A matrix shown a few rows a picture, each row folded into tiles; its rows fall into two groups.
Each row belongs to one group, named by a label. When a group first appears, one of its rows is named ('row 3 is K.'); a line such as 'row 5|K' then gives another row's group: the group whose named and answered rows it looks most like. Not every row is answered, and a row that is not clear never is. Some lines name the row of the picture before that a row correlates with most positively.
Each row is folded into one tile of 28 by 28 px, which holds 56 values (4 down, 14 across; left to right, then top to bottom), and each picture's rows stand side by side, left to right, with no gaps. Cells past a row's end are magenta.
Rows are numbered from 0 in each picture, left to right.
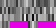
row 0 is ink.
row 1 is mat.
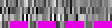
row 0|ink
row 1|ink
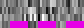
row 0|ink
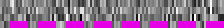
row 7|mat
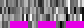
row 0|ink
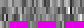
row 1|mat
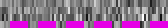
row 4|mat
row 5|mat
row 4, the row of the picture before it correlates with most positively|1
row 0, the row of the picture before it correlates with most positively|0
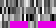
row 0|ink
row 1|mat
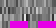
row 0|ink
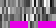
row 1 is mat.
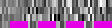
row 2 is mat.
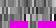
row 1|ink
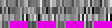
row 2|ink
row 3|ink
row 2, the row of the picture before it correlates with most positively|1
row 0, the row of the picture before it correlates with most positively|1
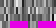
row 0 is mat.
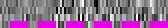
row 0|ink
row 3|mat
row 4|ink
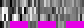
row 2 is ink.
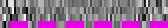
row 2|mat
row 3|ink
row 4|ink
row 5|mat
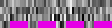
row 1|ink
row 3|mat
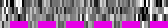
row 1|mat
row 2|ink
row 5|mat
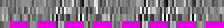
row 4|ink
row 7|mat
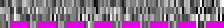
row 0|mat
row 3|mat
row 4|mat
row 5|ink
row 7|ink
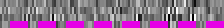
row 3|mat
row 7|mat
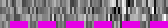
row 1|ink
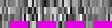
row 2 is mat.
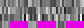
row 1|mat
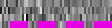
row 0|ink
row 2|mat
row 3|ink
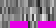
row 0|ink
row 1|mat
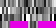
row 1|ink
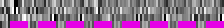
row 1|ink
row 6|ink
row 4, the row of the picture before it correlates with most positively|0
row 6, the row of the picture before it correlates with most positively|1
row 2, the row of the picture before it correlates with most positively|0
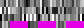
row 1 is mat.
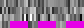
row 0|ink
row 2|mat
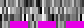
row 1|mat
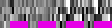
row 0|mat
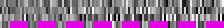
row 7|ink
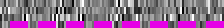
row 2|ink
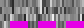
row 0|mat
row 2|ink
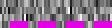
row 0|ink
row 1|mat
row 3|mat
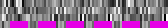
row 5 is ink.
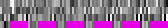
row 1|ink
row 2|mat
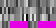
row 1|mat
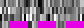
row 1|mat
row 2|ink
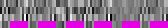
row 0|ink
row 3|ink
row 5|ink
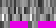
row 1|mat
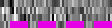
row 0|mat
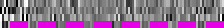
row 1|ink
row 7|ink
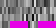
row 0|ink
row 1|mat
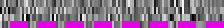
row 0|ink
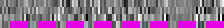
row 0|ink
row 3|mat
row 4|mat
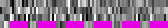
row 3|mat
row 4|ink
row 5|mat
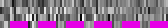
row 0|mat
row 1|mat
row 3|mat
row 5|ink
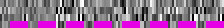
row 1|mat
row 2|ink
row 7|ink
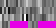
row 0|ink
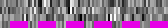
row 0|ink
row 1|mat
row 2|mat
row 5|mat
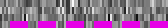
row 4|mat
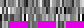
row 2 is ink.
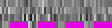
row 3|mat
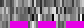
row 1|mat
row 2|ink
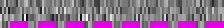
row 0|ink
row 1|mat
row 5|ink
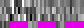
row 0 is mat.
